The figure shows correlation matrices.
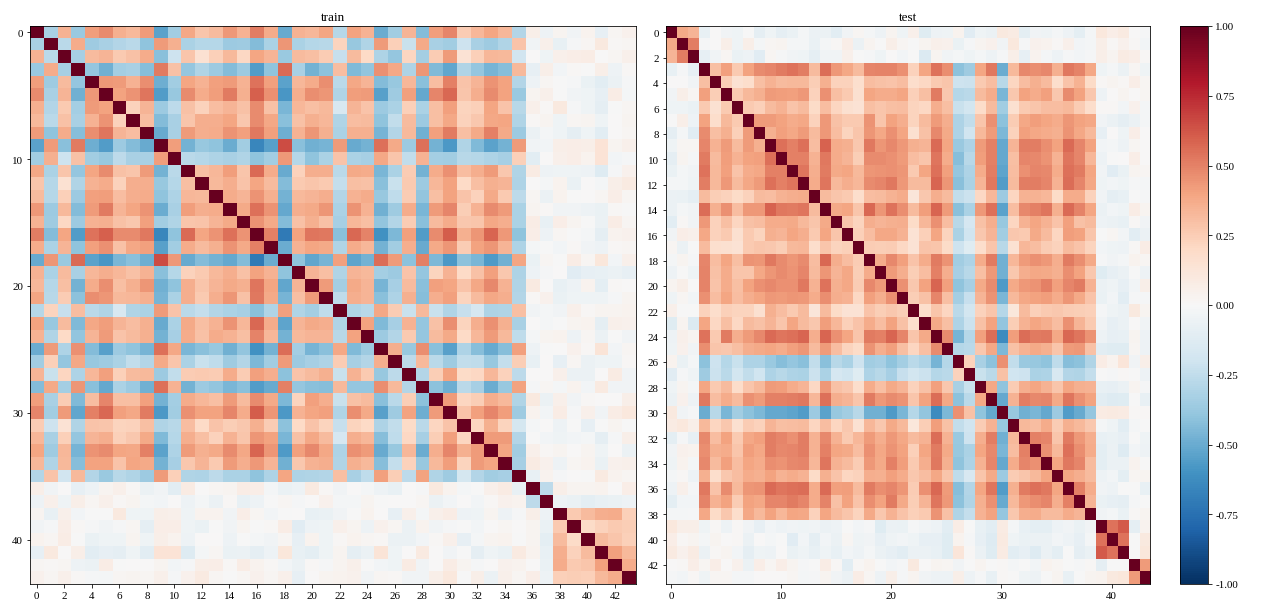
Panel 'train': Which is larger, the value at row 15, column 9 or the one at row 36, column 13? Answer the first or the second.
the second
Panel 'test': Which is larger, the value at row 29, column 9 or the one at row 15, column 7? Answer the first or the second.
the first
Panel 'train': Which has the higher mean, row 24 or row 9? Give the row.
24
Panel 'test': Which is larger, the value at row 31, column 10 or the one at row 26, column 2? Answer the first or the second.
the first
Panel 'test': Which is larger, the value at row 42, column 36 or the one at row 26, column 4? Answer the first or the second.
the first
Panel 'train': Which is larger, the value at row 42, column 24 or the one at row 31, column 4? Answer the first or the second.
the second
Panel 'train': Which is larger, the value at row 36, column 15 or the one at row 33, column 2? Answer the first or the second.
the second
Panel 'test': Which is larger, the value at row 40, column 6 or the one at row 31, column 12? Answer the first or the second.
the second
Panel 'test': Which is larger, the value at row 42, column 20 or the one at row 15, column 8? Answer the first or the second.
the second
